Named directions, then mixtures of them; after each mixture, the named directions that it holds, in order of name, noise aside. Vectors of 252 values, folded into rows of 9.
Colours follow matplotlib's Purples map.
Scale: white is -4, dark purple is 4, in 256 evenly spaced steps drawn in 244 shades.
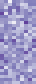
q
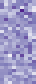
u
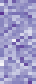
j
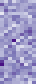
j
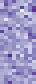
u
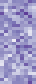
j, u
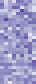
u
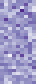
u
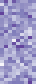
j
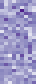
u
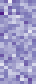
j, q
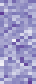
j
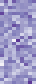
j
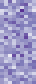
q, u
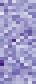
j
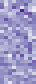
u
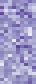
j, u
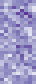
j, u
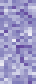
j, u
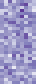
q, u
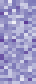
q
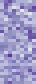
q, u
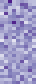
q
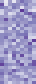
j, u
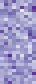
u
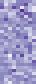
u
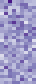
q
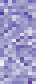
j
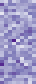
j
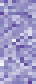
j
